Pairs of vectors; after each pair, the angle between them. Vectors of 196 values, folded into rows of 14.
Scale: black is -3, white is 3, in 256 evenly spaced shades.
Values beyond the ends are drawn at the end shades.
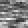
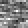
nearly parallel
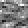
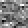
nearly parallel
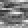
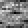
nearly opposite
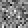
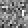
partly opposed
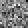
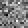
orthogonal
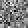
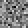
partly aligned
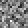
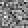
orthogonal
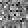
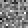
partly opposed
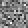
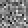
partly opposed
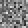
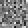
nearly parallel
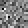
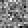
orthogonal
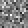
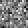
partly aligned
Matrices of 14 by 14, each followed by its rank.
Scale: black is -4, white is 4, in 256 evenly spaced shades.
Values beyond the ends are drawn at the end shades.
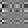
one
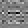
two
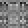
two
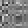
two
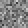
full rank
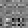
two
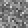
full rank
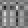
one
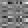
two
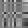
one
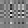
one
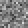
full rank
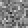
full rank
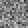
full rank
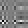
one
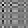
one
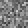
full rank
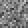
full rank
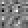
two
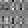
two
